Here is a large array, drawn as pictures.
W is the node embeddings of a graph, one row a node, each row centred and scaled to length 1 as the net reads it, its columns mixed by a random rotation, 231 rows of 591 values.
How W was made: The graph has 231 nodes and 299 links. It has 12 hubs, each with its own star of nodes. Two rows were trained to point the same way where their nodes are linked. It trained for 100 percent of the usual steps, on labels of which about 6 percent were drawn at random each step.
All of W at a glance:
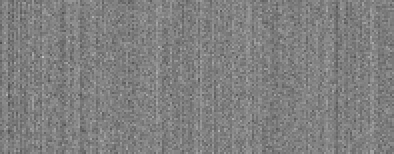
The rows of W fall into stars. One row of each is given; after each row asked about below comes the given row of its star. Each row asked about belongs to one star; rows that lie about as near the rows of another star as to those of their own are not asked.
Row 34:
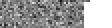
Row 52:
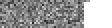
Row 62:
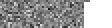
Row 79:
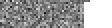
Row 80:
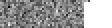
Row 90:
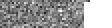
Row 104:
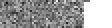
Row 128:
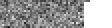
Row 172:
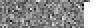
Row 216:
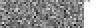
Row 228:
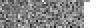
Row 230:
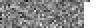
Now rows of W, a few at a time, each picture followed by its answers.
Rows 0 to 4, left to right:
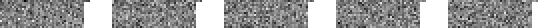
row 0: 79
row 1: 34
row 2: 34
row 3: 128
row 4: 80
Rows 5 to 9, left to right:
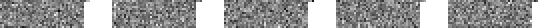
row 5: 80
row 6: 52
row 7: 230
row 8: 104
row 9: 80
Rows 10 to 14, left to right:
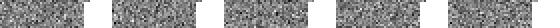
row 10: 128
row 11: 52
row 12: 128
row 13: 80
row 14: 52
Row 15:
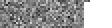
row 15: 90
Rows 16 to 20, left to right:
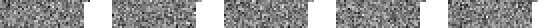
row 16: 80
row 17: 172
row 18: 172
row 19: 230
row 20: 79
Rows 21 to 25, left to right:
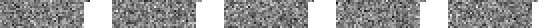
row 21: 90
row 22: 52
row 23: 80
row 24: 52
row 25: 52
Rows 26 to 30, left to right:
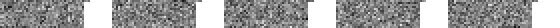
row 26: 80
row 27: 230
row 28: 62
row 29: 52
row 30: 228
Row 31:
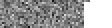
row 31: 128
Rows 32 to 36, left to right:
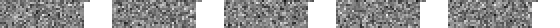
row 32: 34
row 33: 230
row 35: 62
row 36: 216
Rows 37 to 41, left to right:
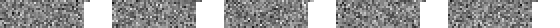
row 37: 228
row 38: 79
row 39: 216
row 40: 230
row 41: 62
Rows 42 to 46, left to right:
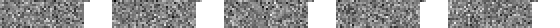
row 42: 128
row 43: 228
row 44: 80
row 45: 228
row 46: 128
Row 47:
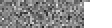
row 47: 104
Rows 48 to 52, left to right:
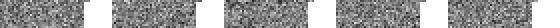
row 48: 90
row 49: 52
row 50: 80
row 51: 34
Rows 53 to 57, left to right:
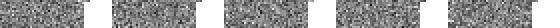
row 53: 128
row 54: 52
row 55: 230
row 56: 90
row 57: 79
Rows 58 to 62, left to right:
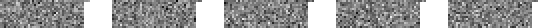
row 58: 104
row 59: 62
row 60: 79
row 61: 104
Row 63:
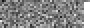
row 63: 228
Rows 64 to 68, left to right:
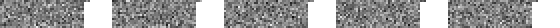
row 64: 79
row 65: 228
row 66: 104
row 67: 90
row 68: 230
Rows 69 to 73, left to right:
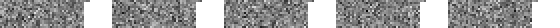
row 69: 79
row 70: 90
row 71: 34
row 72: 90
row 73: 52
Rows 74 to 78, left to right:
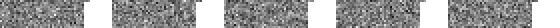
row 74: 52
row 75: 90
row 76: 128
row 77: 228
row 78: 172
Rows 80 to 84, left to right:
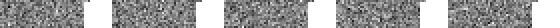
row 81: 79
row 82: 80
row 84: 104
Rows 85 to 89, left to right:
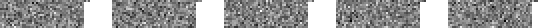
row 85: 172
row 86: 104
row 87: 80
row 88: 62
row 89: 128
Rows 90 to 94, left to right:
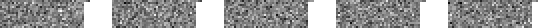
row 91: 80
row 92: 172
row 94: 52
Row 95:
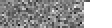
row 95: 90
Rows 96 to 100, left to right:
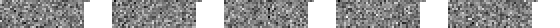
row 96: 34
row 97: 62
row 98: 79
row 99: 80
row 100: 34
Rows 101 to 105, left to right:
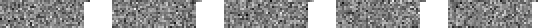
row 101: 62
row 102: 79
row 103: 104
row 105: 80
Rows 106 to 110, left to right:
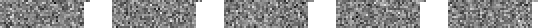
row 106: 128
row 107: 80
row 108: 62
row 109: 34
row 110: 216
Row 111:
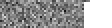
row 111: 172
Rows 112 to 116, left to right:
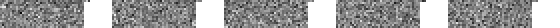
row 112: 52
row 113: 79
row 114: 62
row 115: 34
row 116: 62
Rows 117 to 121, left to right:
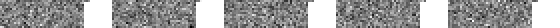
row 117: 34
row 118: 104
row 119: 34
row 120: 172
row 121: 34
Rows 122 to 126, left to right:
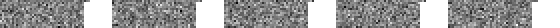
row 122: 79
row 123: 79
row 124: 80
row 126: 79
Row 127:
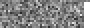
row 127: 104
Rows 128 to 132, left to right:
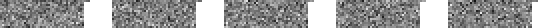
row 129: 230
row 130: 216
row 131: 216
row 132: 52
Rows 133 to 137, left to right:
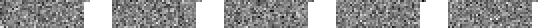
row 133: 104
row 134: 90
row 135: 90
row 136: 34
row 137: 52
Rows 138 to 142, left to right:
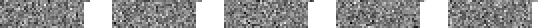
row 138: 79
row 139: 52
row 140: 34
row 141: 216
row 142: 216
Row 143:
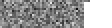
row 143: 216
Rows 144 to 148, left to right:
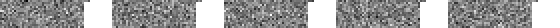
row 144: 230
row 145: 228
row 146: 79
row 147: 62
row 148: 230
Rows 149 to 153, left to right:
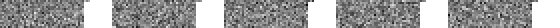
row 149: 62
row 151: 172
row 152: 104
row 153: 172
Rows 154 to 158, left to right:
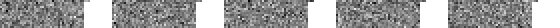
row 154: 80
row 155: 52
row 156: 79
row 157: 172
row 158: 80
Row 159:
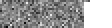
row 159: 34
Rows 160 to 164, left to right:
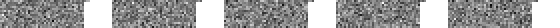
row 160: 52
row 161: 62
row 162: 216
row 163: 52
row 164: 90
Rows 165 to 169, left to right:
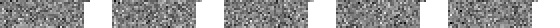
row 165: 79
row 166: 216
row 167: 228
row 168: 80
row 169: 52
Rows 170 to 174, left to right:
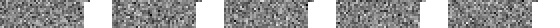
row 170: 34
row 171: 104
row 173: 52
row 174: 34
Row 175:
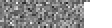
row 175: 104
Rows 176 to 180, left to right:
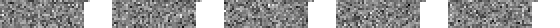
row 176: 52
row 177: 128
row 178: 79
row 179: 62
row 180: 52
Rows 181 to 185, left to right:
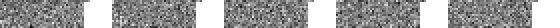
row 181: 228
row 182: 80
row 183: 90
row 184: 230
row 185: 34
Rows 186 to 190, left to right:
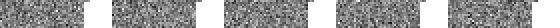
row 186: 228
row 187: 172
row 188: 172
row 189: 216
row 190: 34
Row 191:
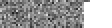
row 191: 228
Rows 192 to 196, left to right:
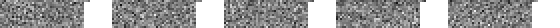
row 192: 90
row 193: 230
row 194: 230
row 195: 230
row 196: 62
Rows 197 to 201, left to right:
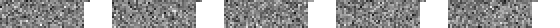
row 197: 230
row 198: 172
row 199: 62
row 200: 80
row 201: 80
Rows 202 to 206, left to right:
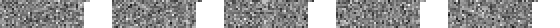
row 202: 216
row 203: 90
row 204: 34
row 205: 80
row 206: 172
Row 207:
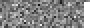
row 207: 34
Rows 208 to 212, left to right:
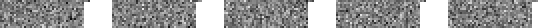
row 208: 90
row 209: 172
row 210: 79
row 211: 34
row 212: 216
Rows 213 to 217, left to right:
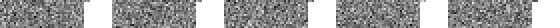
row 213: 216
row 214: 128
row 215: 62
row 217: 90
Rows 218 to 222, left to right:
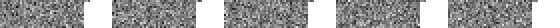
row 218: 90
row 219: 34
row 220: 79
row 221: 79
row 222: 172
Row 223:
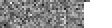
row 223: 90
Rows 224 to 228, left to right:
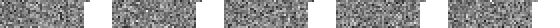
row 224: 172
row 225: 230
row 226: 90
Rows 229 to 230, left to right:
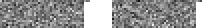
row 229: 62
